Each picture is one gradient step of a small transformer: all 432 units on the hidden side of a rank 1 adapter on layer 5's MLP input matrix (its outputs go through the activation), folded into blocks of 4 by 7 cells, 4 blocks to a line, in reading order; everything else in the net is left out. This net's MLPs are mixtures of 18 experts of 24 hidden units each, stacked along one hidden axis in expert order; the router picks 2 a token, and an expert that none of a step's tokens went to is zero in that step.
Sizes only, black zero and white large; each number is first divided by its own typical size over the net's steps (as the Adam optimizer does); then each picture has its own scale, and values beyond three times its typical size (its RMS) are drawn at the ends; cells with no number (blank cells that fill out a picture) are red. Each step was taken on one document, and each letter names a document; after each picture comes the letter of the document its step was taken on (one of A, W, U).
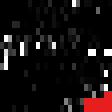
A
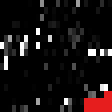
A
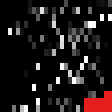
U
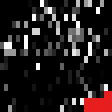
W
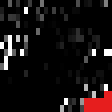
A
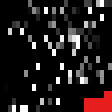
U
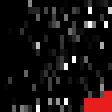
U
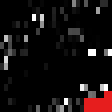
A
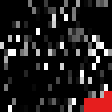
W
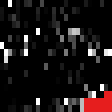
A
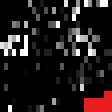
W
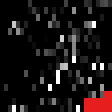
U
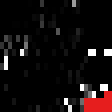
A
